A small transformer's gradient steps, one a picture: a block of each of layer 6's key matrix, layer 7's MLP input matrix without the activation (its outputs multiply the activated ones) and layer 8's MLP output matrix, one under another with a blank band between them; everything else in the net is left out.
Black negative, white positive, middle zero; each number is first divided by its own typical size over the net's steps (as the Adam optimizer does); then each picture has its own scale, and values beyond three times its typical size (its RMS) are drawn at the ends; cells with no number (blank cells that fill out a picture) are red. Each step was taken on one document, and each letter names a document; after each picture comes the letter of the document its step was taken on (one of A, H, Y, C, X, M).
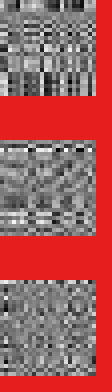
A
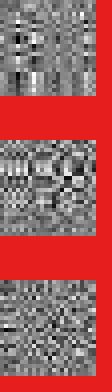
A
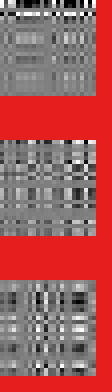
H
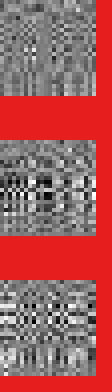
A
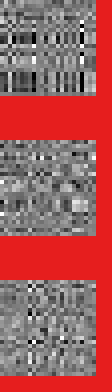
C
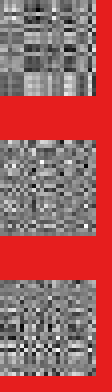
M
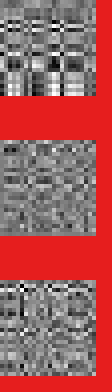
M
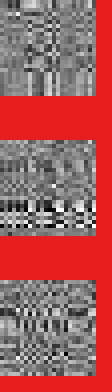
M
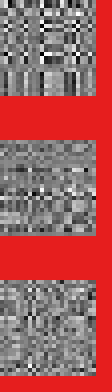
C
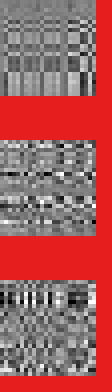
A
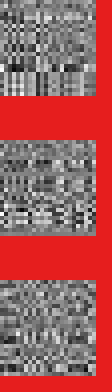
M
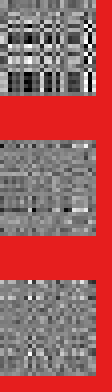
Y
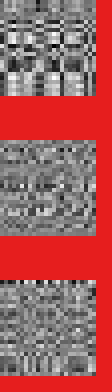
M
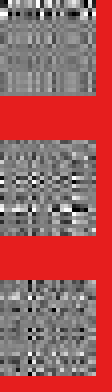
Y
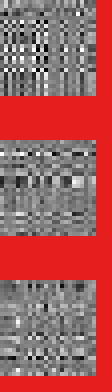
C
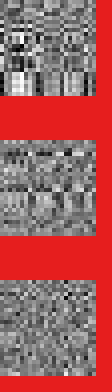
A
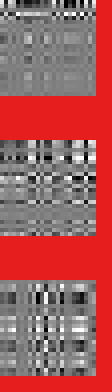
H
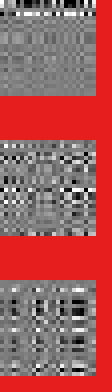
H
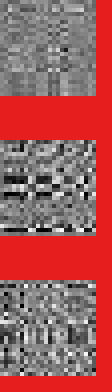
A
